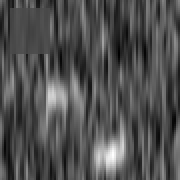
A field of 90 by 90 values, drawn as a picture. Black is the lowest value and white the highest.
In the top left lies a patch that is calmer than the rest. Two bumps rise from the field. Overall the values sit about 30% of the way up the scale. The ninth with the highest average is the bottom middle. The values are skewed, with a long tail toward high values.
